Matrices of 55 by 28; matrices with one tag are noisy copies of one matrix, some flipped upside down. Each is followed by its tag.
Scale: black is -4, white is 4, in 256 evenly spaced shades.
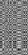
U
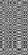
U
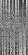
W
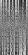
W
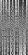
W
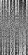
W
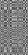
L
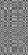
L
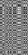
U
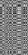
U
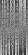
W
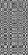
L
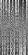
W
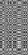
U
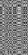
U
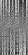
W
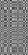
L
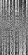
W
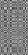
L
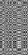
U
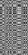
U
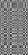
L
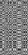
U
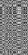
U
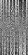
W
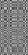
L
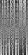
W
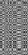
U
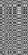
U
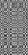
L
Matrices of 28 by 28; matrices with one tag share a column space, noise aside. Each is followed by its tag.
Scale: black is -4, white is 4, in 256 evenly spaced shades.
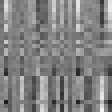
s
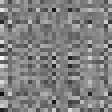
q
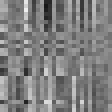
s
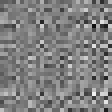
q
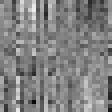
s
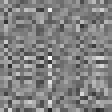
q
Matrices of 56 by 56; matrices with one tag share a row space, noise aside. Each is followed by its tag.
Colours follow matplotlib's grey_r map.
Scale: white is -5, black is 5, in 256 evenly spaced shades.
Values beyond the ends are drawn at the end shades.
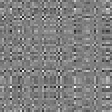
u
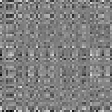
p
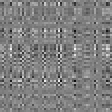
u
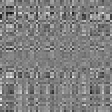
p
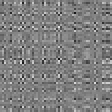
u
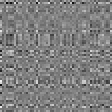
p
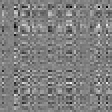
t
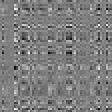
t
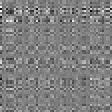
p
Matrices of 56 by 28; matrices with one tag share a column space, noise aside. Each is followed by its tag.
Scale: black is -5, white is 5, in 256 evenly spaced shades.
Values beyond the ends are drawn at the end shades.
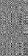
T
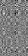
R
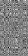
R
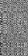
T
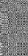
T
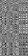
T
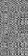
T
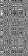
R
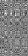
R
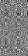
R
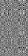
R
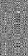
T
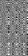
T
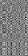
T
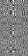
R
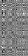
R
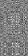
T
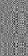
T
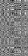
R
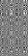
R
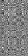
R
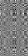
R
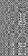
T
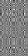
R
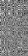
R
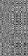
T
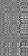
T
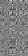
R
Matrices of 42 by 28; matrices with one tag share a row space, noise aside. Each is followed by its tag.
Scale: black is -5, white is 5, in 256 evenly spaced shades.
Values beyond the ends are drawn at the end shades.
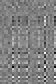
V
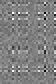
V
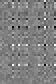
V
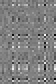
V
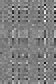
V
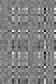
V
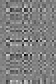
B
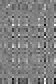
V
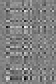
B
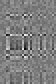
B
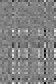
V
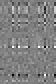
V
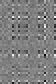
V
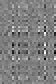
V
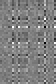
V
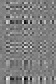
B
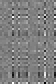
V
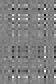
V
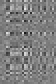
B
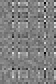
V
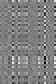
V
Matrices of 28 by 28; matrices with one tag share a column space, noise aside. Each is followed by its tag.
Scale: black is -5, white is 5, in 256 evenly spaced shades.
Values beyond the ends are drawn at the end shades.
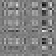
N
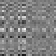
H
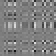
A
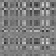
N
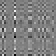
H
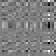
A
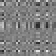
A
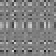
A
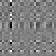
A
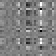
N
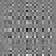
H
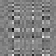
H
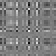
N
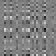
H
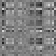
N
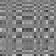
H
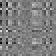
N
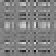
A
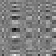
H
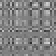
N
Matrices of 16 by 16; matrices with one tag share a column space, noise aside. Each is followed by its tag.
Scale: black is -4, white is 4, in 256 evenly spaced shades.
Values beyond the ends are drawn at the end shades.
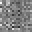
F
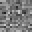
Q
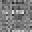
Q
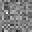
Q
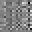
F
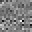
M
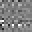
M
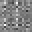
F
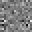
M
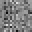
Q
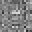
Q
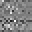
M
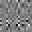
M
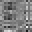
Q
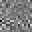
M
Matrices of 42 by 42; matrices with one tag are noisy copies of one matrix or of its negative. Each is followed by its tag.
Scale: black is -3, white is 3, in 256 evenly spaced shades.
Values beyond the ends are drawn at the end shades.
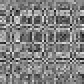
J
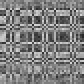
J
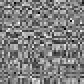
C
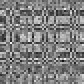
J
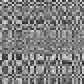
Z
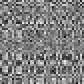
Z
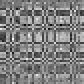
J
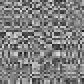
C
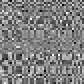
Z
